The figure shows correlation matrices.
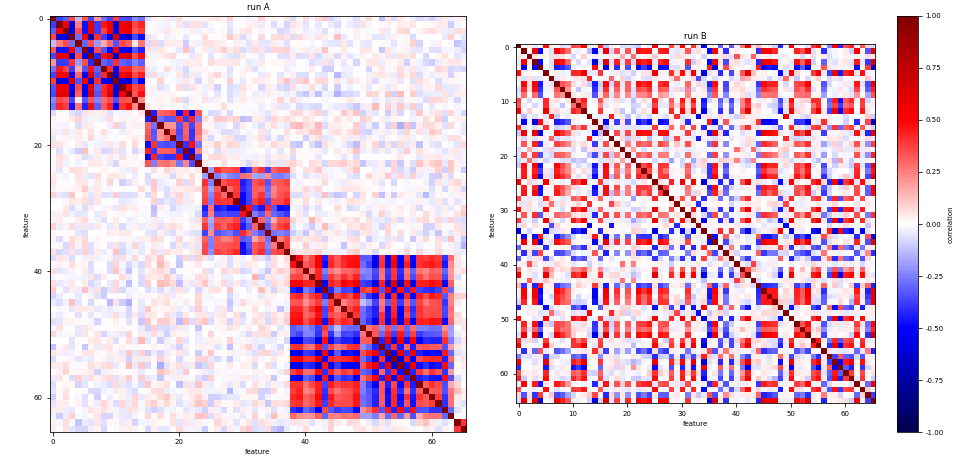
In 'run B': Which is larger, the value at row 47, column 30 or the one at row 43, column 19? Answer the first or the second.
the second
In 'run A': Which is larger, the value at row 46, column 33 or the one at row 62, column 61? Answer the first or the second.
the first
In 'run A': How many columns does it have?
66
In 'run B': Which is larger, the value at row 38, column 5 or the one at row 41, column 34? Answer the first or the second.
the first
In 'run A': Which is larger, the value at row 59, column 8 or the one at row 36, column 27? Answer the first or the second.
the second
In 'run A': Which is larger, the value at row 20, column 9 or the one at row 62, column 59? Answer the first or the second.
the first
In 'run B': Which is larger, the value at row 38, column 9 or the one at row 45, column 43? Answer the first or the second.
the second
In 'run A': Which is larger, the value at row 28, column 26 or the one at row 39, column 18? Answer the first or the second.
the first
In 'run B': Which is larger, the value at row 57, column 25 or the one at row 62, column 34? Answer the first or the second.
the second
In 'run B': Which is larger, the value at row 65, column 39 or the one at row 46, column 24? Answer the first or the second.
the second
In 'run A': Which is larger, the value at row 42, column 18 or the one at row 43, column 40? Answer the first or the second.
the first
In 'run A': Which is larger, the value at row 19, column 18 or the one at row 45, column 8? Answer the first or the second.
the first
